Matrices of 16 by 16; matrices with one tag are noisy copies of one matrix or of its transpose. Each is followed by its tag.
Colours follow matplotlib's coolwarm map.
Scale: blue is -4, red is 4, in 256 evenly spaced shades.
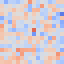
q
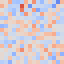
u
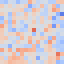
q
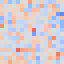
q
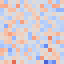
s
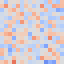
s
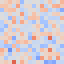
s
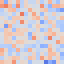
s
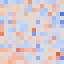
q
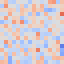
s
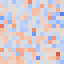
q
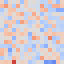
s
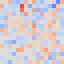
u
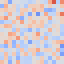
s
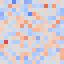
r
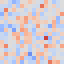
r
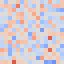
s
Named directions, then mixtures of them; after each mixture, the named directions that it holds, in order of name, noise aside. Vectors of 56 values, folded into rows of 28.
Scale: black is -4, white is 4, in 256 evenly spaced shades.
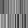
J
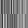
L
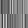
J, L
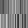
J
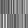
J, L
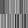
J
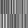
J, L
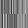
L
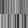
J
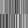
J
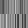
J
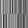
L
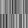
J, L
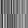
L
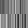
J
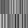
J, L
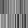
J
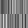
J, L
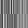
L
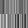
J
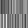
J, L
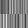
J, L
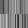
J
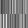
J, L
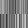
J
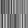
J, L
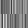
J, L
